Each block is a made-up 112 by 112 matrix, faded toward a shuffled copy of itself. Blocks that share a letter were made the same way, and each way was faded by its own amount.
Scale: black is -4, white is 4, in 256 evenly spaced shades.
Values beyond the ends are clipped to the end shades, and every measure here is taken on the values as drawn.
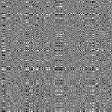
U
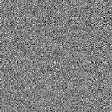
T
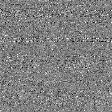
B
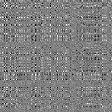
U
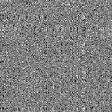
T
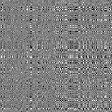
U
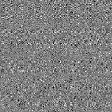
T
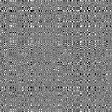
U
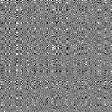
U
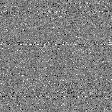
B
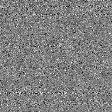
B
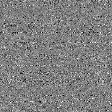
B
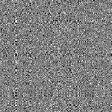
T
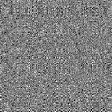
T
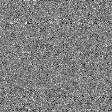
B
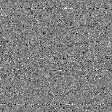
B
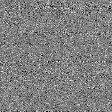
B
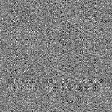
T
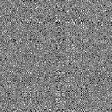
T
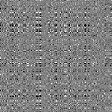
U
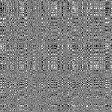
U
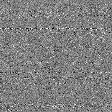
B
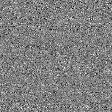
B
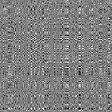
U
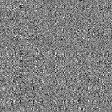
T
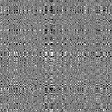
U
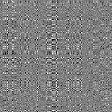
U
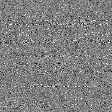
B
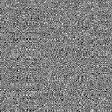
T
